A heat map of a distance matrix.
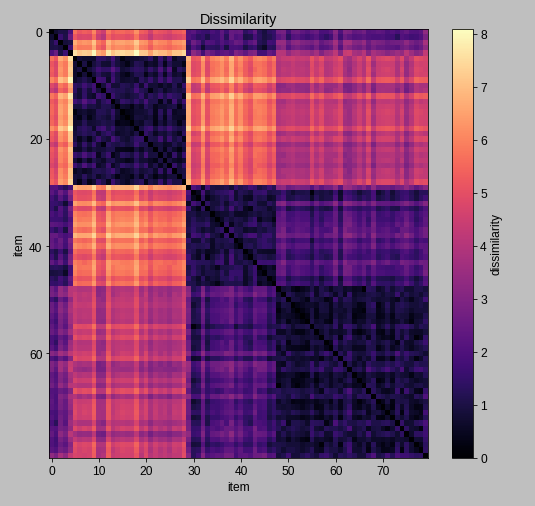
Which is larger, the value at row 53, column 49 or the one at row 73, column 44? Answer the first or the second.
the second
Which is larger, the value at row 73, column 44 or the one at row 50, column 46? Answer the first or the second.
the first
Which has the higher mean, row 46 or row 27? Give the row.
27
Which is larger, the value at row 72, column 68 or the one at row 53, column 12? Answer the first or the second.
the second
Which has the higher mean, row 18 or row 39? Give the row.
18
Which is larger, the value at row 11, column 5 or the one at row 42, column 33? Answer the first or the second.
the first
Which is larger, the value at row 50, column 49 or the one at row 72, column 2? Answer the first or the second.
the second
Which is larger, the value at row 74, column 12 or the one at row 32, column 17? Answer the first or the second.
the second
